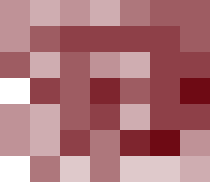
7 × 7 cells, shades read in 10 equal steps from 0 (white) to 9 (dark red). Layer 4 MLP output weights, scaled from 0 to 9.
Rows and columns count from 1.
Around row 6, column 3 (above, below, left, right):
6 2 3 5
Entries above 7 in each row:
0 0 0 2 0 2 0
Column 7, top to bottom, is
6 6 7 9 7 4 3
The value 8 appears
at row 4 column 4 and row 6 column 5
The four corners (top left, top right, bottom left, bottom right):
4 6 0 3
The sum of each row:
31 44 36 43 37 40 19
